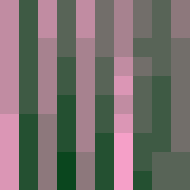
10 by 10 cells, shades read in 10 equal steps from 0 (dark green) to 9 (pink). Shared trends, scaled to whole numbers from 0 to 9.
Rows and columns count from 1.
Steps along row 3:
down up down up down up down same up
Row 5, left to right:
7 2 6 2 6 3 8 3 2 4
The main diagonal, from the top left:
7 2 6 2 6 2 8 2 3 3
